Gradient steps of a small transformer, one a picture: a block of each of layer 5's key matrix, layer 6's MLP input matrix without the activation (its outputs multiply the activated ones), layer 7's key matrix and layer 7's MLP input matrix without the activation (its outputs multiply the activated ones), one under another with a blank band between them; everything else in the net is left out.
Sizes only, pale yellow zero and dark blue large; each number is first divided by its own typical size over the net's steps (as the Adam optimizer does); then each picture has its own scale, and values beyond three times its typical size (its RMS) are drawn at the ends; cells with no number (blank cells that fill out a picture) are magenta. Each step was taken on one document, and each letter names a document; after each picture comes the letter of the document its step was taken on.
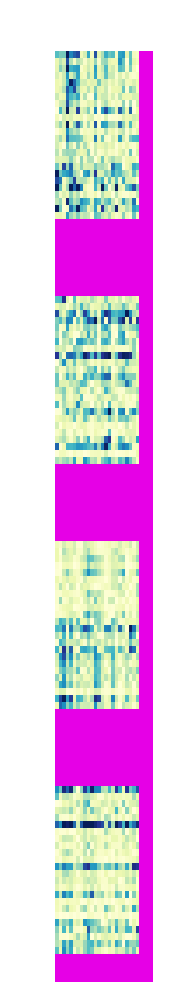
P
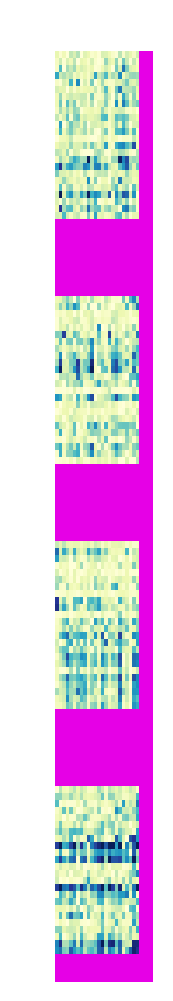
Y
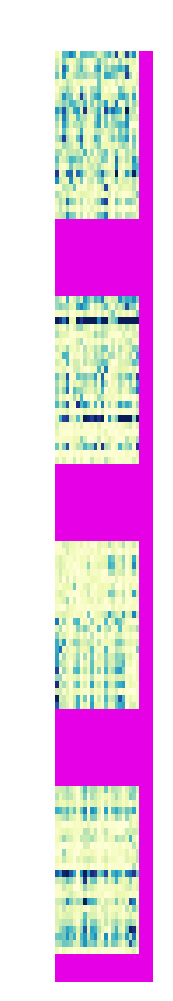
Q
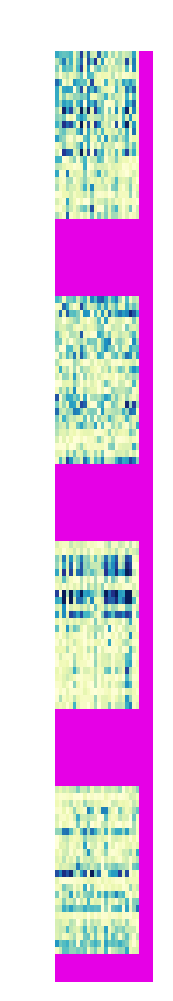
P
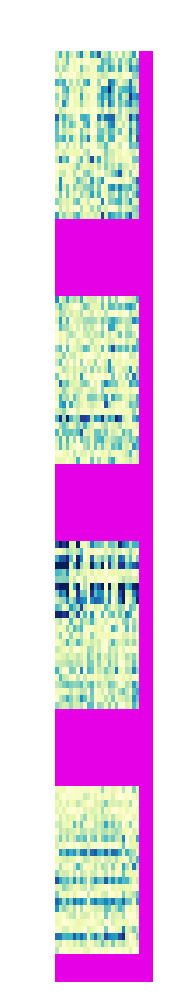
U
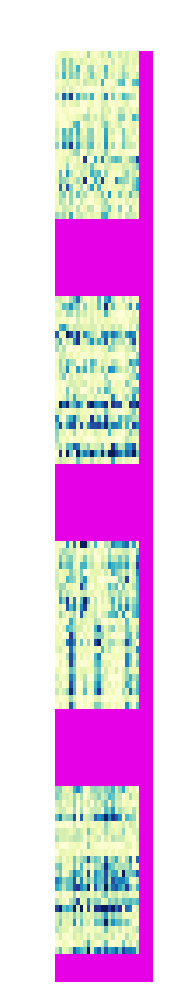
U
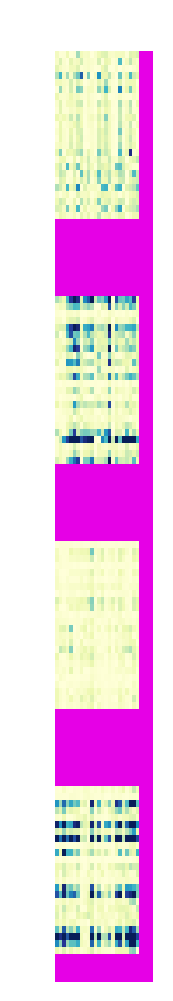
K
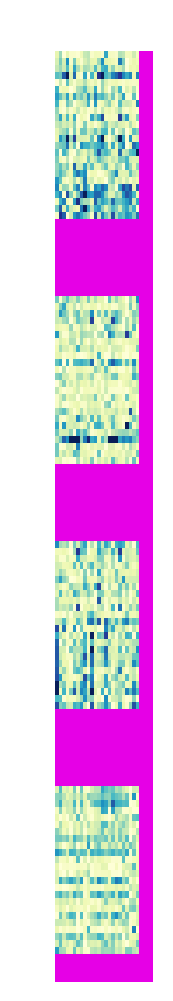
U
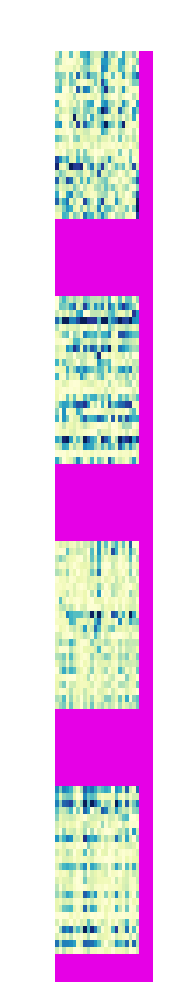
P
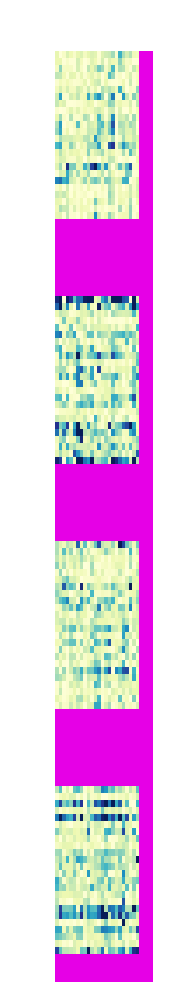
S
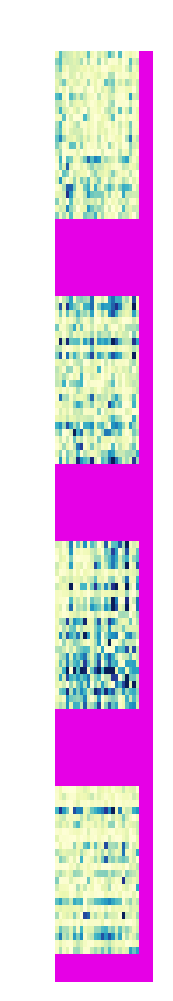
S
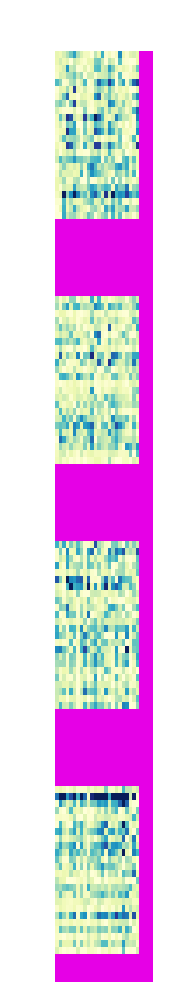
Y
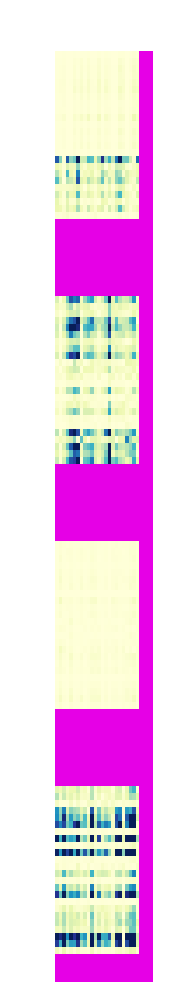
K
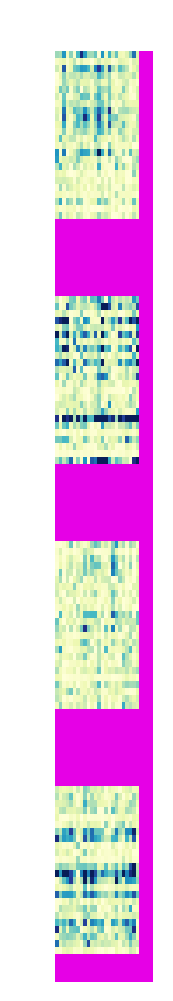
Q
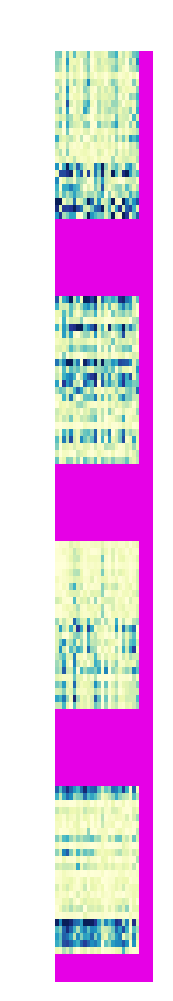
P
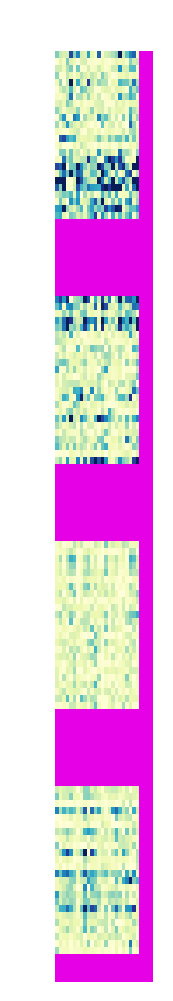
Q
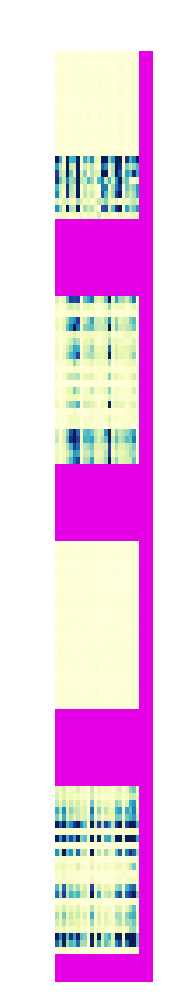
K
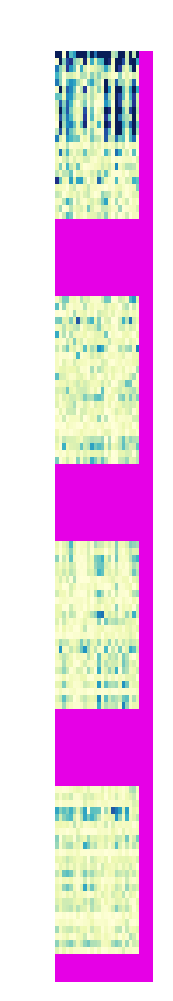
Q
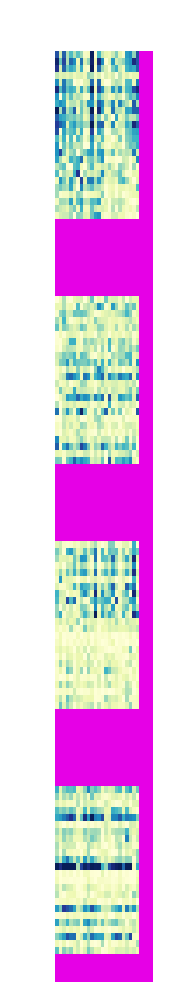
P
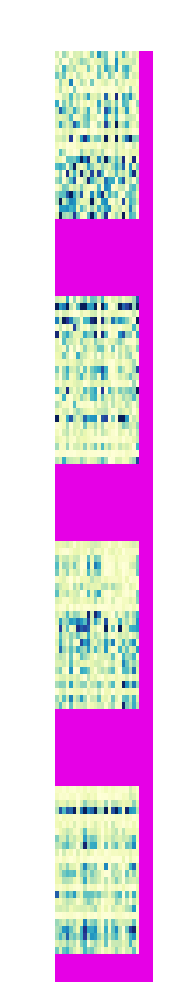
Q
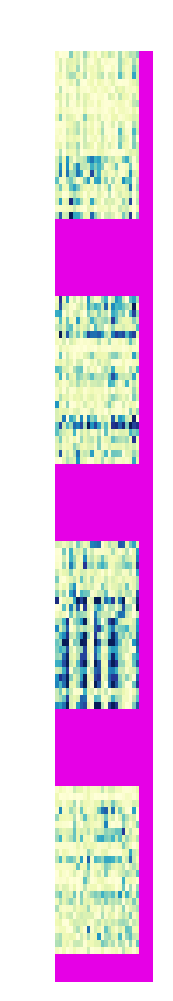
S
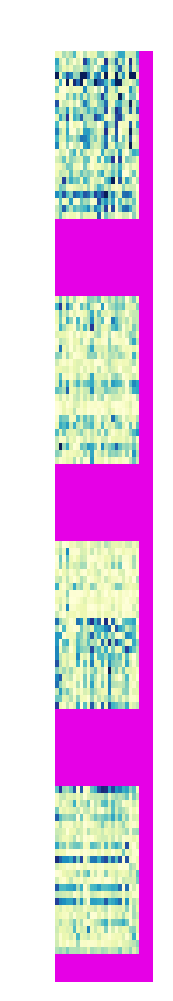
U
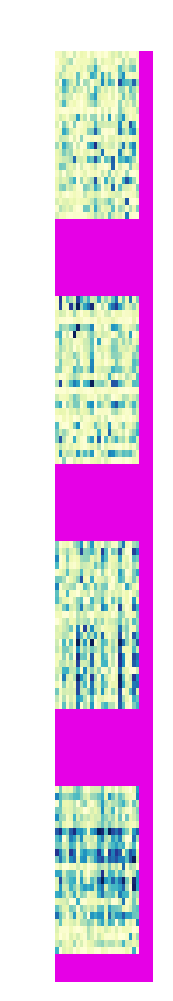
Y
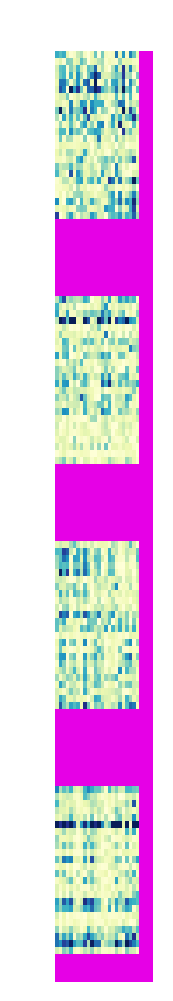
P
